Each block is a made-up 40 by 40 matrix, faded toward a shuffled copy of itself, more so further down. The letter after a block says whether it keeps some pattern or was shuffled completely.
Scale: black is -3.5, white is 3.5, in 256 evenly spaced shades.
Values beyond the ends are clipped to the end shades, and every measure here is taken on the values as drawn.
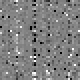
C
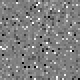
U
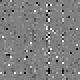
C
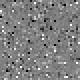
U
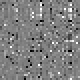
C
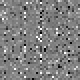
C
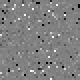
U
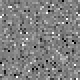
U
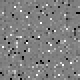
U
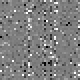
C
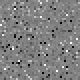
U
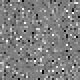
U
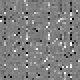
C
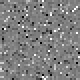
U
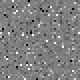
U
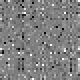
C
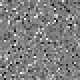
U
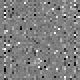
C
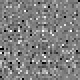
C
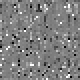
C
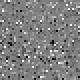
U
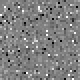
U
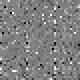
C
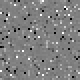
U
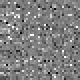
C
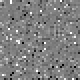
U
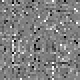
C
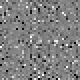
C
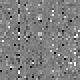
C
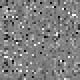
C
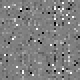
C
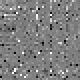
C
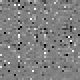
C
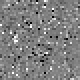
U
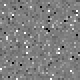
U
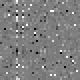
C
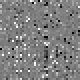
C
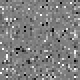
C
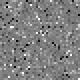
U
